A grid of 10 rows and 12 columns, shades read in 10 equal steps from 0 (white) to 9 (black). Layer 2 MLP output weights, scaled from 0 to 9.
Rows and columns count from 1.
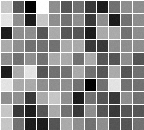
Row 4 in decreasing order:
7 7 5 5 5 4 4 4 4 3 3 3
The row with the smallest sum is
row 7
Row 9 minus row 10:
0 2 0 -2 -3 2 3 -1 2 1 0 1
